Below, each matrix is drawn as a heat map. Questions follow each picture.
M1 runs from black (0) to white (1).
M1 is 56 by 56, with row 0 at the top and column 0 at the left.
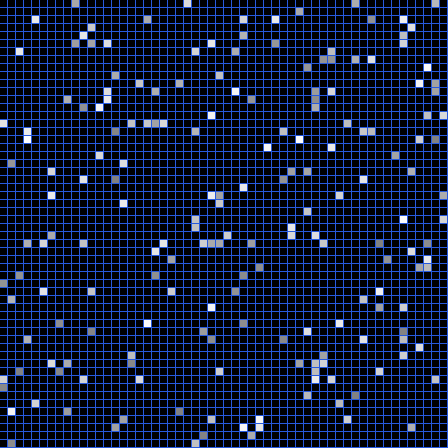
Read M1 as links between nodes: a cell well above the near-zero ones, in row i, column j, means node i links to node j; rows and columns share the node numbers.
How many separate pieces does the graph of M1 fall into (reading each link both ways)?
1
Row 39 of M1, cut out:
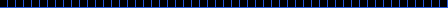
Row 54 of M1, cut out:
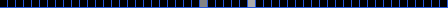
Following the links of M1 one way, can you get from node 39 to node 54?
no
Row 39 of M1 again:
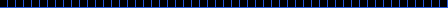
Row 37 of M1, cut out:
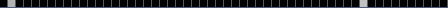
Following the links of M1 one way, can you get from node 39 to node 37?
no
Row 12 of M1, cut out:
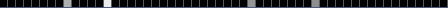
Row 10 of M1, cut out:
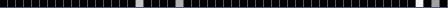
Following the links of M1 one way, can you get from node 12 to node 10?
yes
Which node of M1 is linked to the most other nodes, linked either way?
node 30
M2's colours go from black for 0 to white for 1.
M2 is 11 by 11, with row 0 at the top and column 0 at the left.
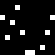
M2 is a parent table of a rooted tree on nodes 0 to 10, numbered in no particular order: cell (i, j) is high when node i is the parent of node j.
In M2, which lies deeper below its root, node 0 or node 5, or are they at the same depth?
node 5
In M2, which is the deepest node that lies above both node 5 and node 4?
10
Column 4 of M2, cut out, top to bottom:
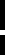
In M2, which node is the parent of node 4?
6
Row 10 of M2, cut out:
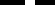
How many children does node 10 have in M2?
2
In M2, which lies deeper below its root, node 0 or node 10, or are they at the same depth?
the same depth
